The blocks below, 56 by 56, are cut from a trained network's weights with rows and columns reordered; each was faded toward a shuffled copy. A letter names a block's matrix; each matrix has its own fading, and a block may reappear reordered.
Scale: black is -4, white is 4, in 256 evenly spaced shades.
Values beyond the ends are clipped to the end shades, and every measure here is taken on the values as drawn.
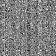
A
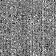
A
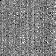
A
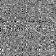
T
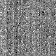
A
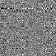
T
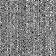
A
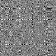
T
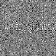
T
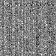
A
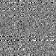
T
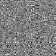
T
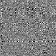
T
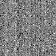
A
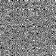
T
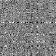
T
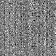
A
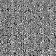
A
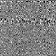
T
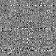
T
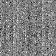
A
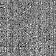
A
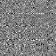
T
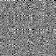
T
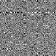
T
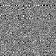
T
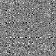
T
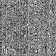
A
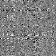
T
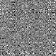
T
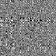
T
